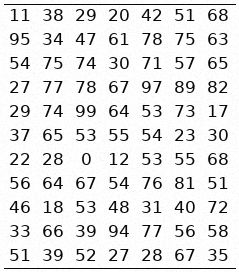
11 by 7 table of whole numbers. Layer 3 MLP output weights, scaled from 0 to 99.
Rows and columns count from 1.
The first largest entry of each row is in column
7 1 2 5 3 2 7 6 7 4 6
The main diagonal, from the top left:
11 34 74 67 53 23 68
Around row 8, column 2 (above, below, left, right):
28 18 56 67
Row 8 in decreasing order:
81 76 67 64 56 54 51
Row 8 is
56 64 67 54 76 81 51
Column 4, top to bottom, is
20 61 30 67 64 55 12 54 48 94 27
